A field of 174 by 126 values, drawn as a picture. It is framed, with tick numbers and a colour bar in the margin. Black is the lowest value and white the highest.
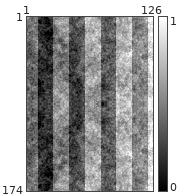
Average level on the scale: 50%. Mirror symmetry: top to bottom. Stripes: upright, repeating 4 times. Slope: up to the right.
